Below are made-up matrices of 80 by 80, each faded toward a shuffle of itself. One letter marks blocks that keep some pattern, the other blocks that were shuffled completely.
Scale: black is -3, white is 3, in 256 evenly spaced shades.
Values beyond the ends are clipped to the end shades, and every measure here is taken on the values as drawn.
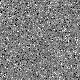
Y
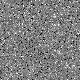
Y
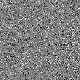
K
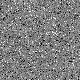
Y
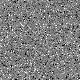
Y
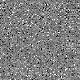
K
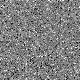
Y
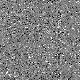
K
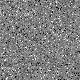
Y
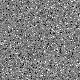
Y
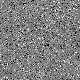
Y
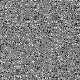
K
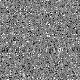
K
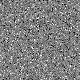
Y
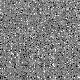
K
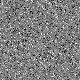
Y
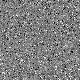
Y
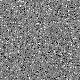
Y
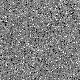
Y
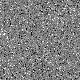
Y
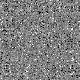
K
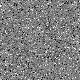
Y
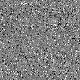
K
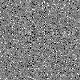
K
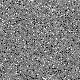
Y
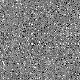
K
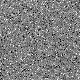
Y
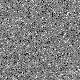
Y
